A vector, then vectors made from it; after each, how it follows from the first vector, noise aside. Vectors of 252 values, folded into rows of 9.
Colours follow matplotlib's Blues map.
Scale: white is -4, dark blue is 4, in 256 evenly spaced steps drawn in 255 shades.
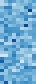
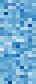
wrapped around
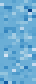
partly zeroed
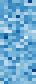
wrapped around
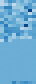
partly zeroed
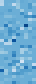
partly zeroed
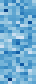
wrapped around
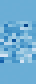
partly zeroed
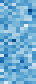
sign-scrambled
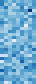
sign-scrambled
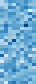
sign-scrambled
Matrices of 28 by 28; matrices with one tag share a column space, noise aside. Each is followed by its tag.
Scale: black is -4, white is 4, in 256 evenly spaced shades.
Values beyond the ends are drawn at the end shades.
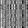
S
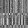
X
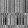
X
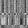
X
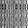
S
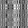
S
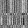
X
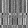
X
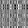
S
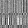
X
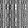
S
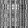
S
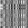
S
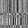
X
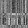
X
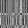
X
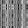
S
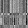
X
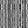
S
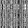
S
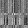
X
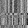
X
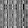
S
